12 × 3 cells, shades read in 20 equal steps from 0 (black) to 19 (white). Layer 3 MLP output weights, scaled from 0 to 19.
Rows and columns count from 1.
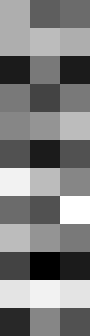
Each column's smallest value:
2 0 2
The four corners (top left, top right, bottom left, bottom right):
13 8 3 6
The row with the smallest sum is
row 10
